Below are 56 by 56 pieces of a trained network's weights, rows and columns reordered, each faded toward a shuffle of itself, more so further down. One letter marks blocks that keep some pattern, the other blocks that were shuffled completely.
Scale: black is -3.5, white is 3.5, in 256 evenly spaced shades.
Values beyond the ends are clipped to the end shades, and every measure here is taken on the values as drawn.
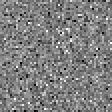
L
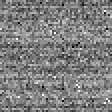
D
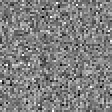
D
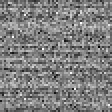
D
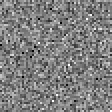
L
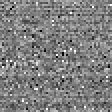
D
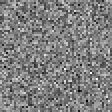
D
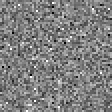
L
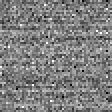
D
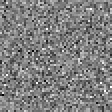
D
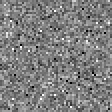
L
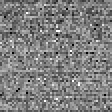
D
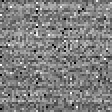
D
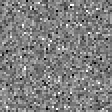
L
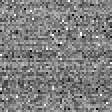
D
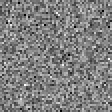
L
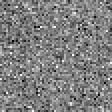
L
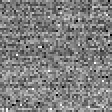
D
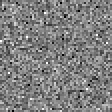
L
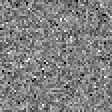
L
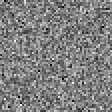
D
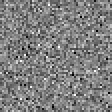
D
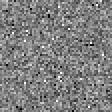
L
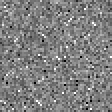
L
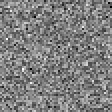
L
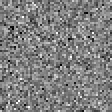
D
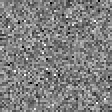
L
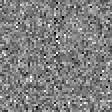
D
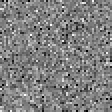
D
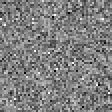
L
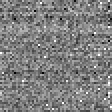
D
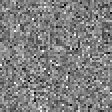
D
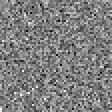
L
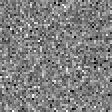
L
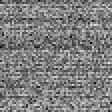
D
